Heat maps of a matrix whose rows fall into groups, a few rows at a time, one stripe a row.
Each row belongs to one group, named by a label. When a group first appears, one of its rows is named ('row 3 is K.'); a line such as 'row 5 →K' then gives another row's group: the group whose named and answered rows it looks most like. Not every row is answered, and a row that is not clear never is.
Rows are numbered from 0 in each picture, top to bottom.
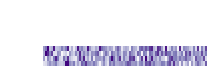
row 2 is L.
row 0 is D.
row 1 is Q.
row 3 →L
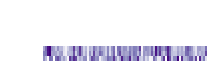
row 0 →Q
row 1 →Q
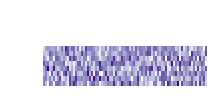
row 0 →L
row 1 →L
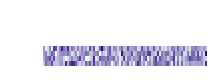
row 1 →L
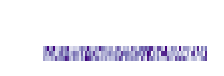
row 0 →D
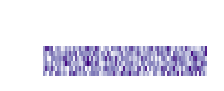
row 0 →Q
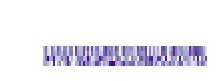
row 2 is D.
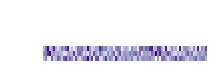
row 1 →Q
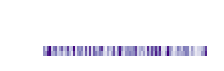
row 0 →Q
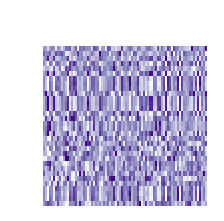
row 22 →L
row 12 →D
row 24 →Q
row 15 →Q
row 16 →Q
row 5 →D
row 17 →D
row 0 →L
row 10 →D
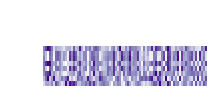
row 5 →Q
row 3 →Q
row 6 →D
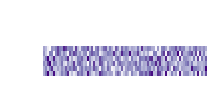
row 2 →D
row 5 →D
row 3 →Q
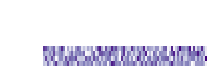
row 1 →Q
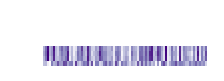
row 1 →D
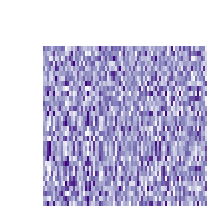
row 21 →Q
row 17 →Q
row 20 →Q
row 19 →Q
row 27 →L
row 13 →D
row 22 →D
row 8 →Q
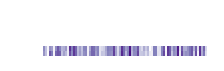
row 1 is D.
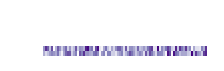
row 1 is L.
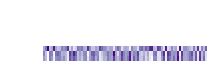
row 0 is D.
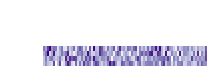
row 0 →Q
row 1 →D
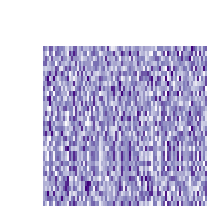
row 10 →Q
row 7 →Q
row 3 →L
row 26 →L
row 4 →L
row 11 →L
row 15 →Q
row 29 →D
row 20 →L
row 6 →D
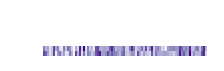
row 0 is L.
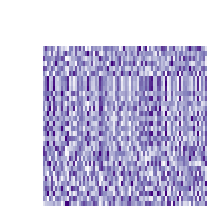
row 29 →D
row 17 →D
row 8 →D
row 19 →D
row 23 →Q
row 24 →Q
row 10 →D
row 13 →D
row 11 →Q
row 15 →D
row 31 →L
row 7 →D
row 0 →Q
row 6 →D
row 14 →L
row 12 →Q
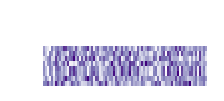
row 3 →L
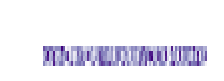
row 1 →D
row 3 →Q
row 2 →D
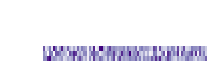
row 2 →Q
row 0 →Q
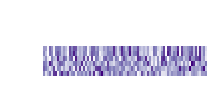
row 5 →Q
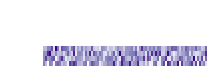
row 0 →L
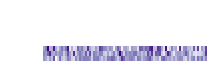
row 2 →L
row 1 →Q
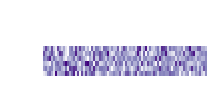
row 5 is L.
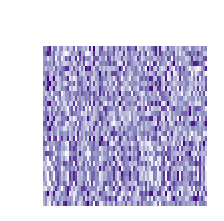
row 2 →L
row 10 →L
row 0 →Q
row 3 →Q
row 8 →D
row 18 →Q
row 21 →Q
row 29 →D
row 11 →Q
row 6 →D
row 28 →L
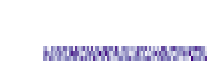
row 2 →L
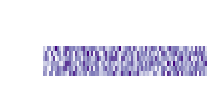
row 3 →L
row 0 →L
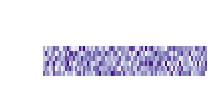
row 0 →L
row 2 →L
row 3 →D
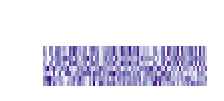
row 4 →D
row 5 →L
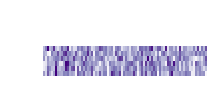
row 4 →L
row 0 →D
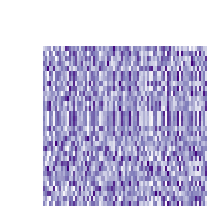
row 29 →Q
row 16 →Q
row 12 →Q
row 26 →L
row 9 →L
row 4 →D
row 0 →L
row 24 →D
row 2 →L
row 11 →Q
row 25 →Q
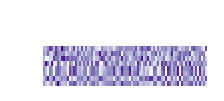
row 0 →L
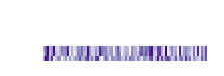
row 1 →D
